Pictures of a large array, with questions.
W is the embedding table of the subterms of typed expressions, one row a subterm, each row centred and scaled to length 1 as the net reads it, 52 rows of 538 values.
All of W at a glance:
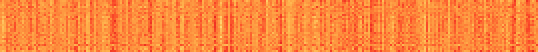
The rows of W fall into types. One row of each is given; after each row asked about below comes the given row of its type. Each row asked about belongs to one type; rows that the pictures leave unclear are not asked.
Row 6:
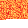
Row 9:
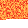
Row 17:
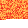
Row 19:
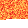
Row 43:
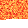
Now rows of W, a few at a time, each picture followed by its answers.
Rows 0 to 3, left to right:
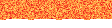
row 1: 9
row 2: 19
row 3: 43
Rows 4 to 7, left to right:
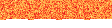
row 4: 19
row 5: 17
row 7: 6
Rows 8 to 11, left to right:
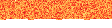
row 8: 19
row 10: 43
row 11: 19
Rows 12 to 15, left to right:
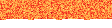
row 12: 17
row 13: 19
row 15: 9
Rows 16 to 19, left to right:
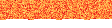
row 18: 6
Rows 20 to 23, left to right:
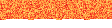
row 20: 17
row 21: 19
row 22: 19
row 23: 17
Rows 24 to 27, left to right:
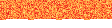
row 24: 6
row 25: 9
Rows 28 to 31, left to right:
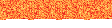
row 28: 9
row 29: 6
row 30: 6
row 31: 9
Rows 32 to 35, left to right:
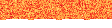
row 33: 19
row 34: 9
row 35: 17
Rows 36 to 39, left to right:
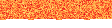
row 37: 19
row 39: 43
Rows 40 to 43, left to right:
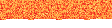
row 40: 17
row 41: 6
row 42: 17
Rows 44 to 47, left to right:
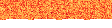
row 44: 9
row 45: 19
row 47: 6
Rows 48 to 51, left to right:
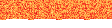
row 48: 43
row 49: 6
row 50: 17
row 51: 17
